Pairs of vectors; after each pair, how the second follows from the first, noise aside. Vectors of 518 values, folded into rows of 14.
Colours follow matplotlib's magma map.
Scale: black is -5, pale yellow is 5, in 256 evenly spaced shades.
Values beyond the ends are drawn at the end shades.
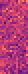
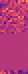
partly zeroed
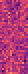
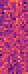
reversed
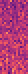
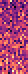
scaled up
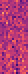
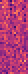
reversed
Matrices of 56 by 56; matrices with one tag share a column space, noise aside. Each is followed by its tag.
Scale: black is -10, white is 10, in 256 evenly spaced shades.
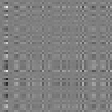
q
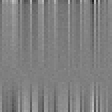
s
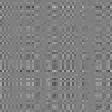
q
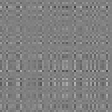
q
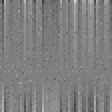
s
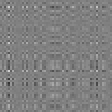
q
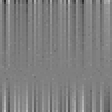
s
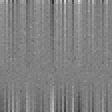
s
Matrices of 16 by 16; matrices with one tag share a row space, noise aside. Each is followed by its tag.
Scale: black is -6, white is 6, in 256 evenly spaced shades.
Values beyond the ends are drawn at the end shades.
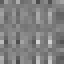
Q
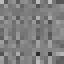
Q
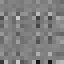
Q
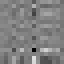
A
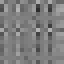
Q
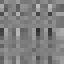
Q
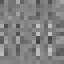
Q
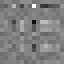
A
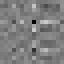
A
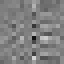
A
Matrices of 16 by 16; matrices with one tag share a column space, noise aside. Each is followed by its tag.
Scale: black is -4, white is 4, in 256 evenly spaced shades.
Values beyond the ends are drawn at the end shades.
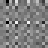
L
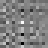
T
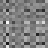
T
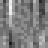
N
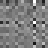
L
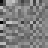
L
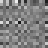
L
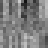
N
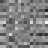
T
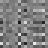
T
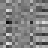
T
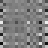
T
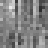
N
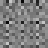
L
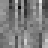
N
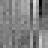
N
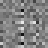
T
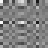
L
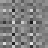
T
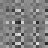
T
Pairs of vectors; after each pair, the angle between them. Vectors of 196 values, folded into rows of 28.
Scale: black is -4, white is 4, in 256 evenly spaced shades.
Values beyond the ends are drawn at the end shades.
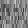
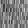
partly aligned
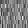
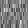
orthogonal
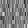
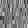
nearly parallel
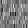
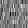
nearly parallel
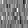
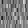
nearly opposite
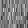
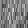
nearly parallel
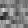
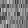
partly aligned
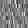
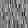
nearly opposite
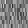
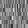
partly aligned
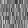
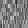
partly aligned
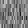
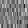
partly aligned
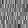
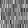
orthogonal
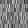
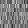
nearly parallel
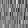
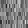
orthogonal
